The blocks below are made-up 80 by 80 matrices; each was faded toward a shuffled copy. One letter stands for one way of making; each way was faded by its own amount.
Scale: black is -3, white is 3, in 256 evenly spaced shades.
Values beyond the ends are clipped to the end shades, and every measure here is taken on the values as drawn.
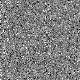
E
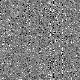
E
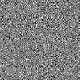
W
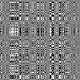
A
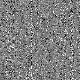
E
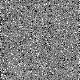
E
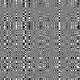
A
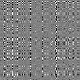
A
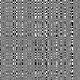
A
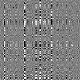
A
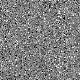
E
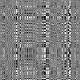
A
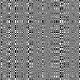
A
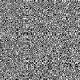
W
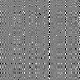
A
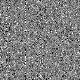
E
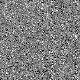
E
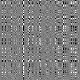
A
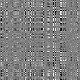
A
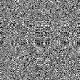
W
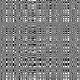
A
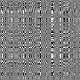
A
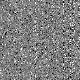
E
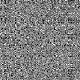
W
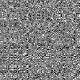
W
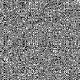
W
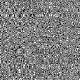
W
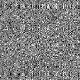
W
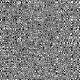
W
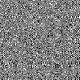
W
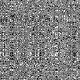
W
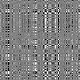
A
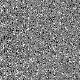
E
